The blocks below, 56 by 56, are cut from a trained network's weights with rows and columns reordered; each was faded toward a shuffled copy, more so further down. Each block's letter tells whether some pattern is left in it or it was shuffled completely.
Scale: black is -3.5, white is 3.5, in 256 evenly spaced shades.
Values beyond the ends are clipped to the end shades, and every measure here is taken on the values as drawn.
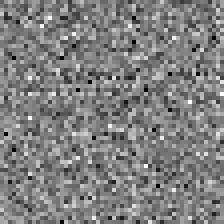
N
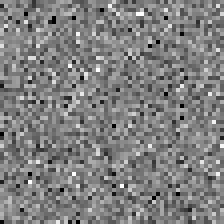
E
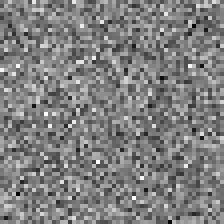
E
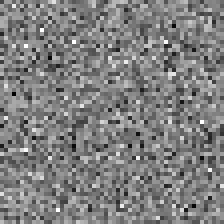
N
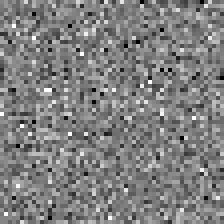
N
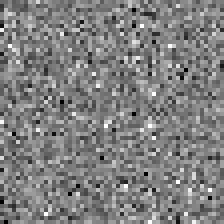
N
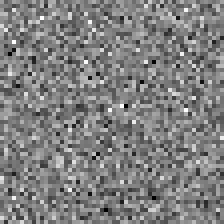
E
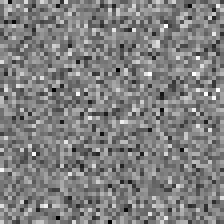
N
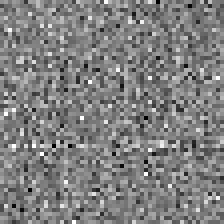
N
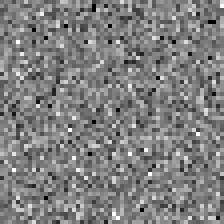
E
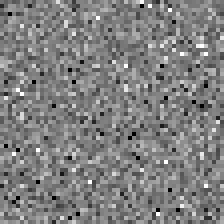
E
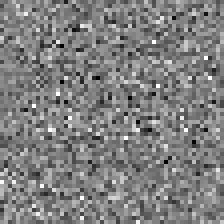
N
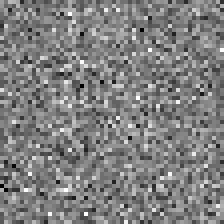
N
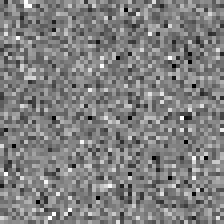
N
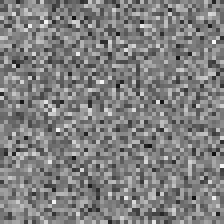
E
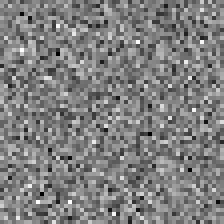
N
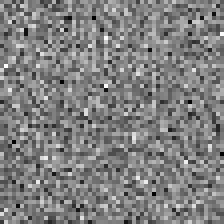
E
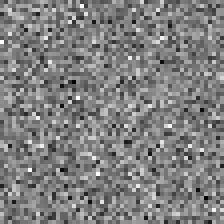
E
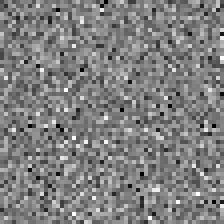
E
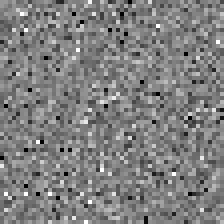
E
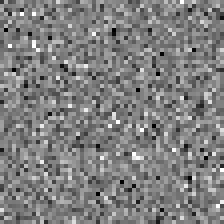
E
